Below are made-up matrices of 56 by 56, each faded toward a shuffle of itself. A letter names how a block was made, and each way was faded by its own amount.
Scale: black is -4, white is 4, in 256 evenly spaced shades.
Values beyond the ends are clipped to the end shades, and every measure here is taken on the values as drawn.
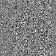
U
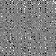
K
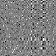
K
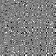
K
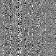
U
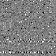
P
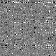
P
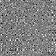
P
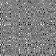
K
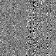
U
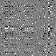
K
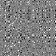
K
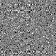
P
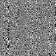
U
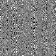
U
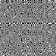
K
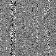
U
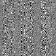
U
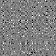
K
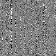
U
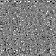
P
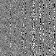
U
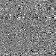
P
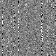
U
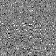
P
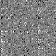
P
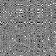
K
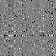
K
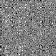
P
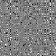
K
